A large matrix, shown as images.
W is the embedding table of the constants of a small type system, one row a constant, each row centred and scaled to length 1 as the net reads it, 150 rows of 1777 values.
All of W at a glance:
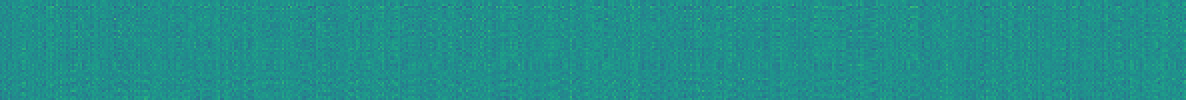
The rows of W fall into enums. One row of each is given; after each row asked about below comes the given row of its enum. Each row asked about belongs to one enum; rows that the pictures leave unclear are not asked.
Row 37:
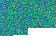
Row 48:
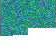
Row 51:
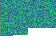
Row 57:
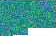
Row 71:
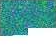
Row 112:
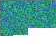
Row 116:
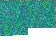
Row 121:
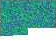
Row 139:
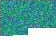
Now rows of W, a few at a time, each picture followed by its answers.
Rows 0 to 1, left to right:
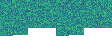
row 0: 51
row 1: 48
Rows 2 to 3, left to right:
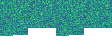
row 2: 139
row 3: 139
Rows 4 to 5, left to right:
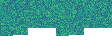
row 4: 48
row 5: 116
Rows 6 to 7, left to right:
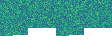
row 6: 116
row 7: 139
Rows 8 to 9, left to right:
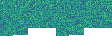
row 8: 139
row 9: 57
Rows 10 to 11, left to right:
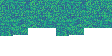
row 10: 57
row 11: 57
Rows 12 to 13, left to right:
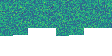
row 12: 71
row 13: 121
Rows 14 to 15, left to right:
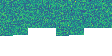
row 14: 121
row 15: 51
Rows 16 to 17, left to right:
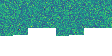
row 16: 116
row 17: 37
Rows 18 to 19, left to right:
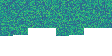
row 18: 48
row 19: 121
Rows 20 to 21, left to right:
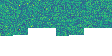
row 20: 116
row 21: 57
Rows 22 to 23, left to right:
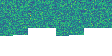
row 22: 139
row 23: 51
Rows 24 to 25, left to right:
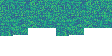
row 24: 57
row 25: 57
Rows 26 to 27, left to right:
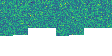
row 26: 139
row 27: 112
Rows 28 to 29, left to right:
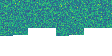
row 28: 51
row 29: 112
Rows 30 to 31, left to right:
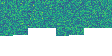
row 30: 139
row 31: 48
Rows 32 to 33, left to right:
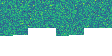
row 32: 139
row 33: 116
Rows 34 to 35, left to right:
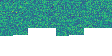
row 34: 71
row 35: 57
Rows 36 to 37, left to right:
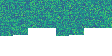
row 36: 57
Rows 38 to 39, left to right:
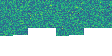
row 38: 139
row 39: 71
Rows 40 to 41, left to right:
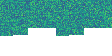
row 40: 57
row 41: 37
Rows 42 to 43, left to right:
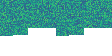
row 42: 121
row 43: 57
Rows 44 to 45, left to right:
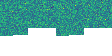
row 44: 71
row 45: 116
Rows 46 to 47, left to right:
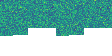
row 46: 71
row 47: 116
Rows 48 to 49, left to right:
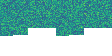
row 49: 139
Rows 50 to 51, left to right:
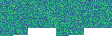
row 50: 37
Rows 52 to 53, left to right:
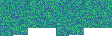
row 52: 57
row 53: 48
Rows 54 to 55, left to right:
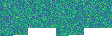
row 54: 112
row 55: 116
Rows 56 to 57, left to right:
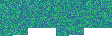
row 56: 116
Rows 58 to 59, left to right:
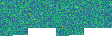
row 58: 139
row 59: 71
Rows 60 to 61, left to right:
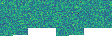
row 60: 139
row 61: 71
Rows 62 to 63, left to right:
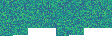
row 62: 121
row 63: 48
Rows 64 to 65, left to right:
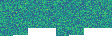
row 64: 71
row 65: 48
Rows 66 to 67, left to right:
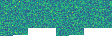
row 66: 51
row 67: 71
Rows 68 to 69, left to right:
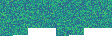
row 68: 121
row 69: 48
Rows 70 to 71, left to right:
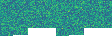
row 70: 48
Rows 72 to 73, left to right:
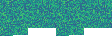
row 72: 121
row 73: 121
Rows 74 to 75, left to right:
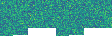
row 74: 139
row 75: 37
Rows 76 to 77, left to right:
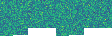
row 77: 116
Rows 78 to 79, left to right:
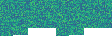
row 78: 57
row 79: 121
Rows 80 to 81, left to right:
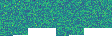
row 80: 51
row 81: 48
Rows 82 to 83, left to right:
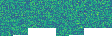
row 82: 57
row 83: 139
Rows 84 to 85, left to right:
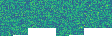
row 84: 57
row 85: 139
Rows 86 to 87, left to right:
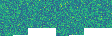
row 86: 116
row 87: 112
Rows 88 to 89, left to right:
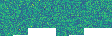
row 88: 116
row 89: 57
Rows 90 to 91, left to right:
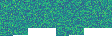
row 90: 51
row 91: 48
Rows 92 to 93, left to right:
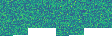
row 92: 121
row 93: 51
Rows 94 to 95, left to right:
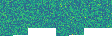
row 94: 121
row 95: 112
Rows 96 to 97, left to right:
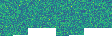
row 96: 116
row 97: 51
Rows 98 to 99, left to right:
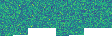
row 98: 116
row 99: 51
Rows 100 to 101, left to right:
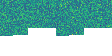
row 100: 121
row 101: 112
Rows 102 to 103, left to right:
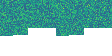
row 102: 121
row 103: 116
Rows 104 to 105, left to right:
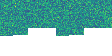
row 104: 51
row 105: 37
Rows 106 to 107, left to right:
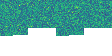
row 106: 116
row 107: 71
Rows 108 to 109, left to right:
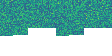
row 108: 121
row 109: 139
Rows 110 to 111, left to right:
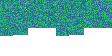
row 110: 71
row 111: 57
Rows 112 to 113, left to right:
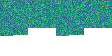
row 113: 139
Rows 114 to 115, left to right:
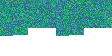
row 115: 37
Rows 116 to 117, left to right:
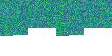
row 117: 51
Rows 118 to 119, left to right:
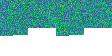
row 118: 37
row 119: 51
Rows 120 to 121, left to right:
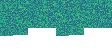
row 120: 71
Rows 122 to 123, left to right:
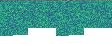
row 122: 71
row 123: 121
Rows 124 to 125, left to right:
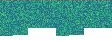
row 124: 121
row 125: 139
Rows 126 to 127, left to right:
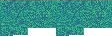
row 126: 48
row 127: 48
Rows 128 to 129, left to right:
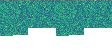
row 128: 116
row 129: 116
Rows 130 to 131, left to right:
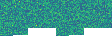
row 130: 51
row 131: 121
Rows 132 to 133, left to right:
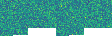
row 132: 37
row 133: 112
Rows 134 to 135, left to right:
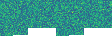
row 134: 116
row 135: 71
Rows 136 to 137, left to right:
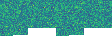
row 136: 116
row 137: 71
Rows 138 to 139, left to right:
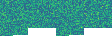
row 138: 121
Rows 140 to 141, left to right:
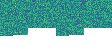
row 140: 51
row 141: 57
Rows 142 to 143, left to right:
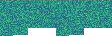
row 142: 121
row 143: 139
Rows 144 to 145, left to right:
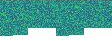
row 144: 121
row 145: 71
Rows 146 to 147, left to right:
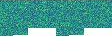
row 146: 71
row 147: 51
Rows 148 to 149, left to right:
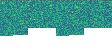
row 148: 139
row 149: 71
